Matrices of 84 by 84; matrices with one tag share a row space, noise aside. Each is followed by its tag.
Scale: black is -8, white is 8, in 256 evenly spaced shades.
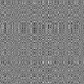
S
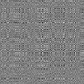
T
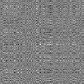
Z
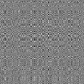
S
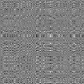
Z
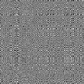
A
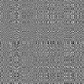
A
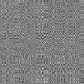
T
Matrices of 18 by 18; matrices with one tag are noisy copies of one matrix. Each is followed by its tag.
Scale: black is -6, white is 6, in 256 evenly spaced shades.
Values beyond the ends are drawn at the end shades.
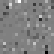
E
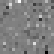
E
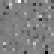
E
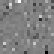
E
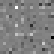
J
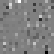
E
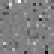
E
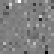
E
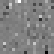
E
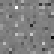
J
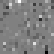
E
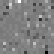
E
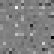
J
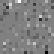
E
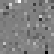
E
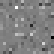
J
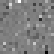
E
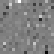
E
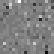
E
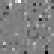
E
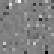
E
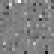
E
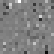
E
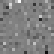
E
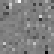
E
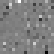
E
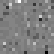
E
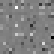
J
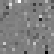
E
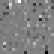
E
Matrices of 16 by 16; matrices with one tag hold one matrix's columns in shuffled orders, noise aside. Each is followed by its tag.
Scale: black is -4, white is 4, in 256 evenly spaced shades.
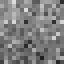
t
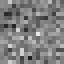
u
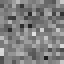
u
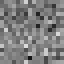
u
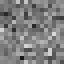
u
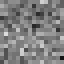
u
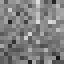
t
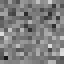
u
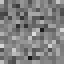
u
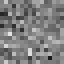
u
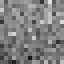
t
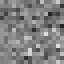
u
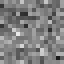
u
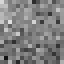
t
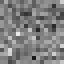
u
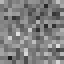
u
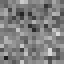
u
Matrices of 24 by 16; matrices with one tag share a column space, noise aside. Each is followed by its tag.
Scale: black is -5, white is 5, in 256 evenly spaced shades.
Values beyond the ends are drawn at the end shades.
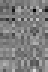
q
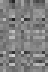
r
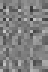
q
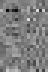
q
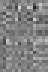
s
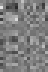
s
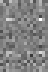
r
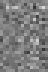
s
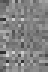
r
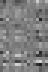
r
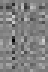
s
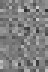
q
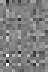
r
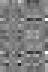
r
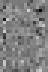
q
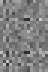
r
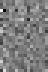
q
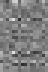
r
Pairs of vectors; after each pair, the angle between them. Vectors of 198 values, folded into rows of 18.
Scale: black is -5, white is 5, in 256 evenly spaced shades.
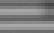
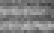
nearly parallel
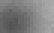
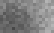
nearly parallel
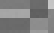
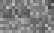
partly opposed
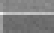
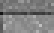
nearly opposite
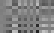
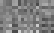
nearly opposite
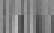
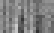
nearly parallel
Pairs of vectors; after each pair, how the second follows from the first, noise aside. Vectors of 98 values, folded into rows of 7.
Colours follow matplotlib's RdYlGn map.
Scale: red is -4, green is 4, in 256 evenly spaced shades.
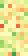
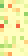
partly zeroed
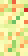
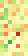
wrapped around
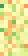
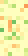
partly zeroed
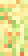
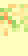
partly zeroed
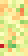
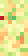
wrapped around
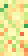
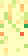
partly zeroed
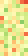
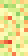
wrapped around
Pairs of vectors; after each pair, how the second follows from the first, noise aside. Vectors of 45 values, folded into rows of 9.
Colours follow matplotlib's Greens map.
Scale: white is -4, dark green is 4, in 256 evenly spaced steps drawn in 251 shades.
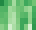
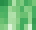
copied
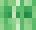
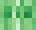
copied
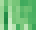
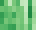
reversed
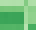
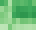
reversed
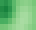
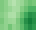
reversed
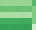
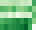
scaled up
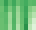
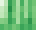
reversed
